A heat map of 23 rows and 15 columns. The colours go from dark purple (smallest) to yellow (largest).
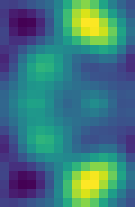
There are no lone odd cells. No regular stripes run through it. Overall the values sit about 40% of the way up the scale. It is mirror symmetric from top to bottom. The texture is blotchy.
